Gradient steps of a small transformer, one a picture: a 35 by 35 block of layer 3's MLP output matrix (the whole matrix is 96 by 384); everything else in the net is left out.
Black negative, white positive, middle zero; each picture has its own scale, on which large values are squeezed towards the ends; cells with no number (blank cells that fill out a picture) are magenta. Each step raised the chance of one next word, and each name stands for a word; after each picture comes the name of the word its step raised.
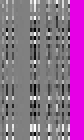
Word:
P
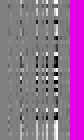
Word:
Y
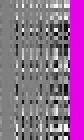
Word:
P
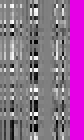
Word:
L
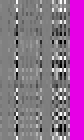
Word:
L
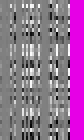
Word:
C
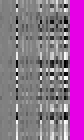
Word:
Y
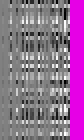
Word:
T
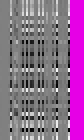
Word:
L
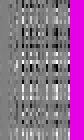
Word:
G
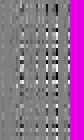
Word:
C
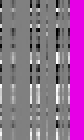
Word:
G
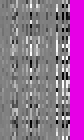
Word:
C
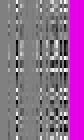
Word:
L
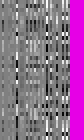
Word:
P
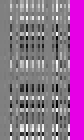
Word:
P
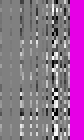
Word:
L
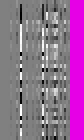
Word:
T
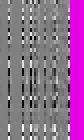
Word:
P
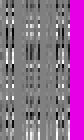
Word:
G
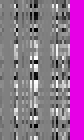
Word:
C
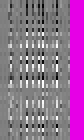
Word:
C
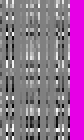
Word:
P
